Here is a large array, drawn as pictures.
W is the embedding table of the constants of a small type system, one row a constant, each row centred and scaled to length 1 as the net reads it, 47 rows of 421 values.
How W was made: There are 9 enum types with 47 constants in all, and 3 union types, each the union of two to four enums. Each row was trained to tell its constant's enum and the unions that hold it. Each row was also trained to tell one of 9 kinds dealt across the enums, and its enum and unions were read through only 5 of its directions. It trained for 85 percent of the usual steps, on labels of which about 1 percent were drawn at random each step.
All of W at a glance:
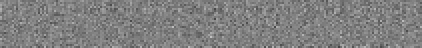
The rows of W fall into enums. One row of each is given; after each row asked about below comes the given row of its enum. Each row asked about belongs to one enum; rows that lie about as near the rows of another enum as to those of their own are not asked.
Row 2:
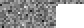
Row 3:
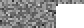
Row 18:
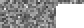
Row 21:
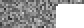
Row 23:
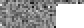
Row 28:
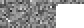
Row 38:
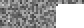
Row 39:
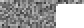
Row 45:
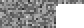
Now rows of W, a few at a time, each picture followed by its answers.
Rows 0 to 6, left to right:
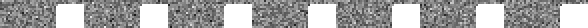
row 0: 39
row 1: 23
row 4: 39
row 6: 23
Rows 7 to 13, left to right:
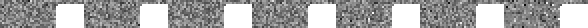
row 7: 21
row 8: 2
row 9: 2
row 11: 2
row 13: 2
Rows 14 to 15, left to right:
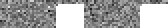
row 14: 23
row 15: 45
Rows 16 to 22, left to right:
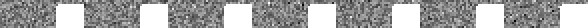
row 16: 38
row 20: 45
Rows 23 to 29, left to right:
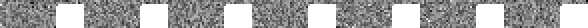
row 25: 45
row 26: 39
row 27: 28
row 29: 38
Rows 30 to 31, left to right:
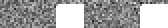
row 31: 45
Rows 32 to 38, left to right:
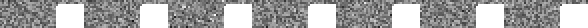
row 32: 3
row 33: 21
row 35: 21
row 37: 3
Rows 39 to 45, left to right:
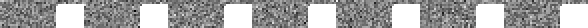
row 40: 23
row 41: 28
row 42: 38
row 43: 39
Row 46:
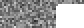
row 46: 21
